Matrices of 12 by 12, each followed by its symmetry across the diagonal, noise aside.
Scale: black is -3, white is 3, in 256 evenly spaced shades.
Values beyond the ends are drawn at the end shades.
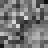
symmetric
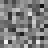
antisymmetric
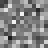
symmetric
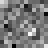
symmetric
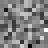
antisymmetric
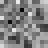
symmetric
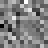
antisymmetric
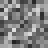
symmetric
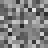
antisymmetric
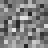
antisymmetric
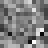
antisymmetric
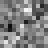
antisymmetric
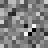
symmetric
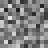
antisymmetric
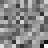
symmetric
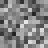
symmetric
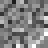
symmetric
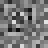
symmetric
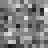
antisymmetric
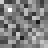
symmetric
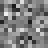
antisymmetric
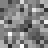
symmetric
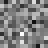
antisymmetric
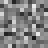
antisymmetric
